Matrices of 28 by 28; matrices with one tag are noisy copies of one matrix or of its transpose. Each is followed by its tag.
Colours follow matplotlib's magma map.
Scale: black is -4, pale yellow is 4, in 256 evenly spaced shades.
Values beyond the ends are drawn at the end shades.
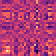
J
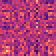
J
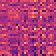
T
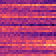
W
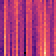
W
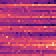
W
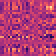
J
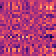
J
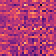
T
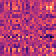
J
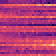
W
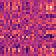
J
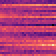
W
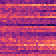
W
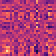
J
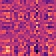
J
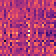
T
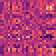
J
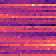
W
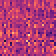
T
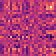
J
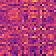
T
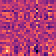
J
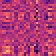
J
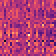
T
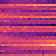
W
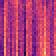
W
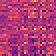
T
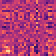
J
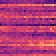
W
